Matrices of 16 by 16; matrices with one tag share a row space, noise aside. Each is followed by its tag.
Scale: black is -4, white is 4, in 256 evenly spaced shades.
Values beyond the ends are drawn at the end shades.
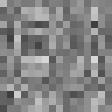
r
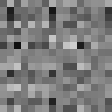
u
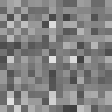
u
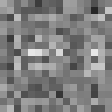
r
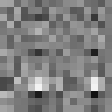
r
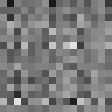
u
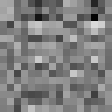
r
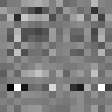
r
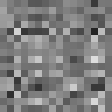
r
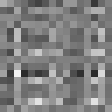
r
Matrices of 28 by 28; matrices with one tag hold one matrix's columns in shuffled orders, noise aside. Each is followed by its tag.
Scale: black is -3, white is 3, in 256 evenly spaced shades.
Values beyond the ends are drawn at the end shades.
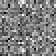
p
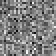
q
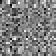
p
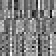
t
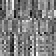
t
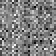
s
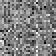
s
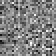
s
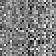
s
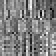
t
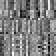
t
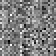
s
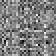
s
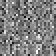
q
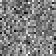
q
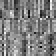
t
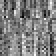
t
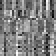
t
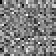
p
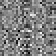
s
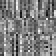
t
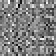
p
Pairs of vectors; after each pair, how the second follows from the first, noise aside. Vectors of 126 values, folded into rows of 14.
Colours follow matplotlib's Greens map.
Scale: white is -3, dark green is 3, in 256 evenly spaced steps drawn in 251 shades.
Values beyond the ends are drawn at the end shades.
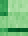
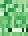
sign-scrambled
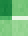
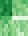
copied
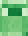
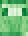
negated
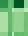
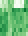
negated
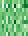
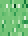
partly zeroed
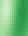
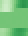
partly zeroed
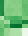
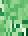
sign-scrambled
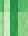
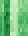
negated
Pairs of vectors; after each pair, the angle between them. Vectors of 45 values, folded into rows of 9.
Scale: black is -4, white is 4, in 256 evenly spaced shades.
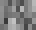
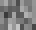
partly aligned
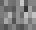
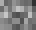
orthogonal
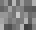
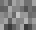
nearly parallel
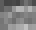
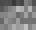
nearly parallel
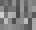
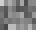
orthogonal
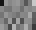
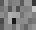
orthogonal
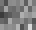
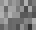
nearly opposite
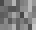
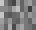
partly opposed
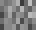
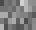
partly opposed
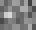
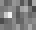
nearly parallel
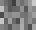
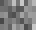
orthogonal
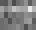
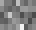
orthogonal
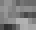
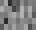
orthogonal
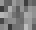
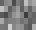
nearly opposite
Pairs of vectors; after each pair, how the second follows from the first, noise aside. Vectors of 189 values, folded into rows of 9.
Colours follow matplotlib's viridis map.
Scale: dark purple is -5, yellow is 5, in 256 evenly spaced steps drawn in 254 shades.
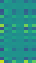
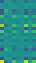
copied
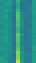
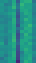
negated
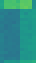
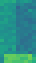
reversed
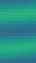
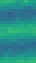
negated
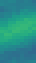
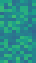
shuffled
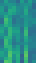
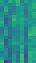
negated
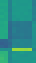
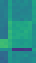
negated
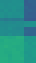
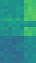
negated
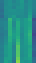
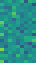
shuffled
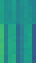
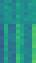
negated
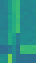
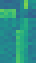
reversed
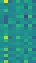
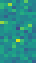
shuffled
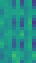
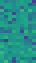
shuffled
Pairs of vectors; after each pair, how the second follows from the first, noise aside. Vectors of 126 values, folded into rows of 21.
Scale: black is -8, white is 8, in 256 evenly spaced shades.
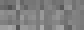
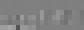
partly zeroed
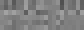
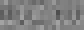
wrapped around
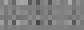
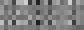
scaled up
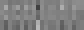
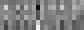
scaled up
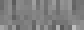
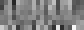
scaled up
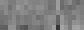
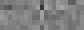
wrapped around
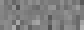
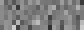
scaled up
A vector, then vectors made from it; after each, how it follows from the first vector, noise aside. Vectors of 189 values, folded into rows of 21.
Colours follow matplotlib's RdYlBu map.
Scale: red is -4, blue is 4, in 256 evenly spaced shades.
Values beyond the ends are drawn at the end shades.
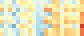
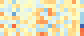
sign-scrambled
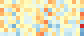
sign-scrambled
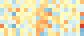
sign-scrambled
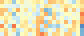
sign-scrambled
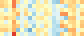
wrapped around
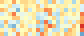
sign-scrambled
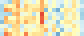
wrapped around
